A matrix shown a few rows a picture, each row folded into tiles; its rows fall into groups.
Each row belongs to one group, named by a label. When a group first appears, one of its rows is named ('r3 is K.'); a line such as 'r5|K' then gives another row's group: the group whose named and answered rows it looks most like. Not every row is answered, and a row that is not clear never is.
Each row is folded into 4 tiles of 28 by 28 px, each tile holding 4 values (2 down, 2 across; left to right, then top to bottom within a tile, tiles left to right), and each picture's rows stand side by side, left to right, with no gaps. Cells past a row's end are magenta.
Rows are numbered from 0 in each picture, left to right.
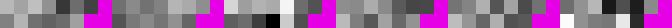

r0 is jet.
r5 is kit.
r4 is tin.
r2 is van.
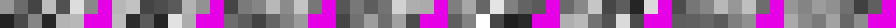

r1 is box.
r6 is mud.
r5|kit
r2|mud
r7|tin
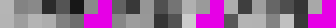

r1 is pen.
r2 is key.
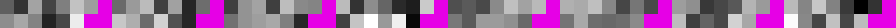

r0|pen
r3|key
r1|tin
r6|box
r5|jet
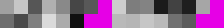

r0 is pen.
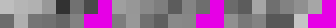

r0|jet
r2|pen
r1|jet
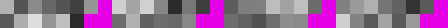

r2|mud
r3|tin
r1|jet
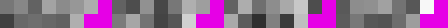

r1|pen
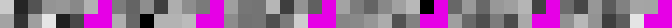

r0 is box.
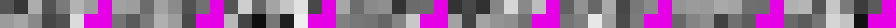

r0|pen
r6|van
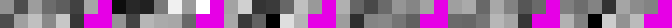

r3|box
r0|key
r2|box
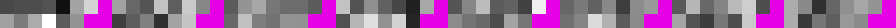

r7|box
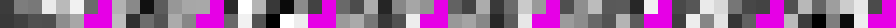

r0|mud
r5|kit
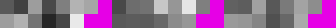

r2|pen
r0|pen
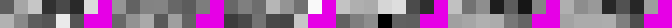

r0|kit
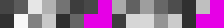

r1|key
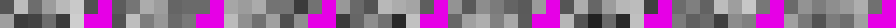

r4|key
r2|tin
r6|mud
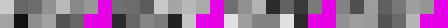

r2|kit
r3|pen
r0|box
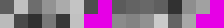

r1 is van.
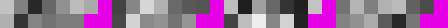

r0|box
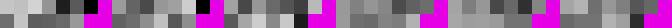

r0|jet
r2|key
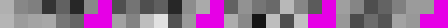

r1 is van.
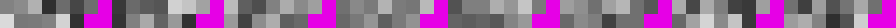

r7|pen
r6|key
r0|kit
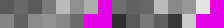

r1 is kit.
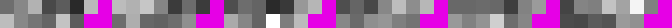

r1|jet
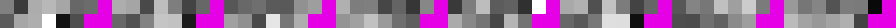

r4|kit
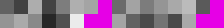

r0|pen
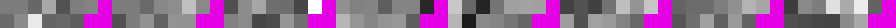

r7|mud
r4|box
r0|van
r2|kit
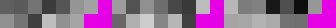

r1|key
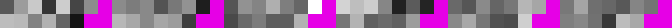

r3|jet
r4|pen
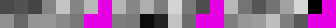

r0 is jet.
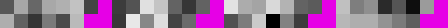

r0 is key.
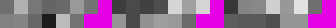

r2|mud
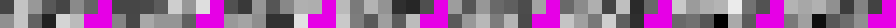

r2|pen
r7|jet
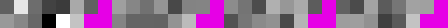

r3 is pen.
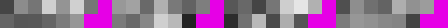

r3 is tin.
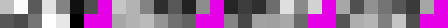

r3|key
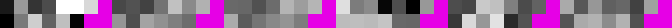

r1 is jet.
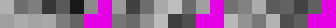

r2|tin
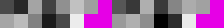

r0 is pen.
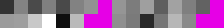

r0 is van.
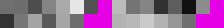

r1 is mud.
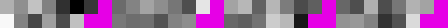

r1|kit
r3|pen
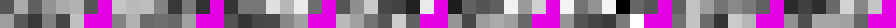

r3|kit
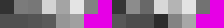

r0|mud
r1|mud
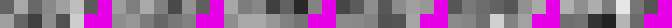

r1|jet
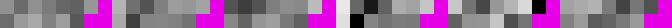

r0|key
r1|box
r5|jet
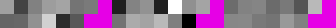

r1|tin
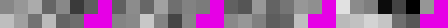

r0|tin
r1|van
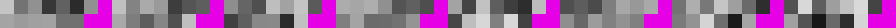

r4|key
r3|jet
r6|van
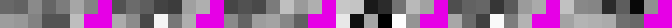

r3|box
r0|pen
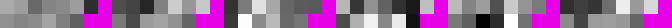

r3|key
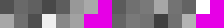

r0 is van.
